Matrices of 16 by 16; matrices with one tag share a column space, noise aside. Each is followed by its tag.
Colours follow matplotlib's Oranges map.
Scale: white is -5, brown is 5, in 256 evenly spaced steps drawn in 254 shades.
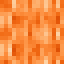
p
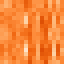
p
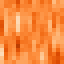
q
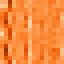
p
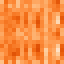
p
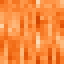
q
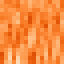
q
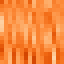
q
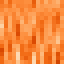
q
